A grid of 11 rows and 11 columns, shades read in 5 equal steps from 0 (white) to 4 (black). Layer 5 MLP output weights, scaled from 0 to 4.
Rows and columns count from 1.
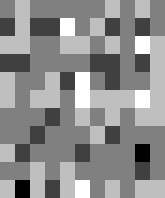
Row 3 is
1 1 2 2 1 1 2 1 2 0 1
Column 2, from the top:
1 1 1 3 2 2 2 2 3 2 4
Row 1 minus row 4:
-1 -2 0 0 0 0 -1 -2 0 -2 1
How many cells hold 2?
58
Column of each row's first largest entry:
1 1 3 1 5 2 4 3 10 10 2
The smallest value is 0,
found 6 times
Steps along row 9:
up down same same up down same same up down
